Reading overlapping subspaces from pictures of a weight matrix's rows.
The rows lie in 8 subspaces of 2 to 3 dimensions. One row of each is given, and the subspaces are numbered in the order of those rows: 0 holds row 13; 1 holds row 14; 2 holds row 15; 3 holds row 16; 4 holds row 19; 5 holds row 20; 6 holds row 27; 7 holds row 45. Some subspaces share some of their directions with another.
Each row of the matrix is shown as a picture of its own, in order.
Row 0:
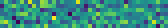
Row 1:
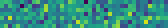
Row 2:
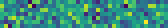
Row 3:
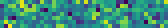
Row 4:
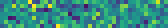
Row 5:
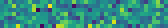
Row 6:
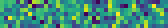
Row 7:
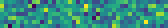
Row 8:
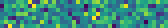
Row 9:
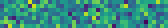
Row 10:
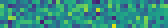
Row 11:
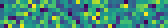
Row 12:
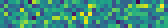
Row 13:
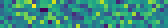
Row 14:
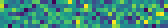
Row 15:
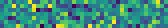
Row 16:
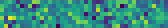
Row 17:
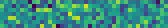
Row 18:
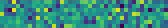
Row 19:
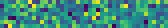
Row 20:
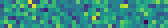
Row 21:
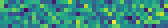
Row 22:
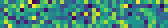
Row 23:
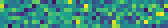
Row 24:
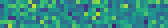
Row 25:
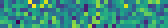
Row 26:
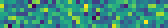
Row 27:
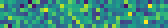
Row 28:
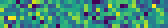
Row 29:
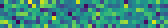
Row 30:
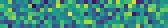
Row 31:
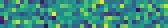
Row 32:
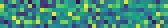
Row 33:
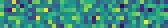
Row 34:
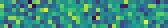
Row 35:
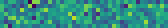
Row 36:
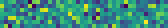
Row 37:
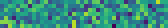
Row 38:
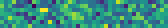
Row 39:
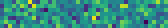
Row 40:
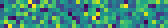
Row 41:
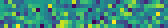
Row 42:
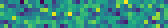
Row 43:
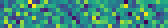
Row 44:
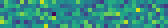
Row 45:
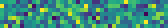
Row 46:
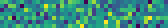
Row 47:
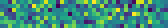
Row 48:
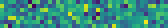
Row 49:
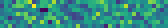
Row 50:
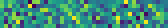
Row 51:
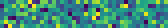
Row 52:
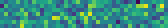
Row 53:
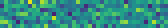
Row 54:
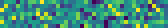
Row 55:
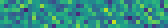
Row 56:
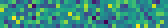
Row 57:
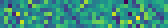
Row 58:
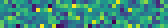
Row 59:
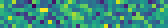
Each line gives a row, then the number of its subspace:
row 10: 4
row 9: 0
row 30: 5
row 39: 5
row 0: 6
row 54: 6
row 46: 6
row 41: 2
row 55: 1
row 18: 5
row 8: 1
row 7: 1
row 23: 1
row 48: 4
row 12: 7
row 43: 4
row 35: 7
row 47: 5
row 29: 6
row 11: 7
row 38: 0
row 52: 7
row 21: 1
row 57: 4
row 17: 2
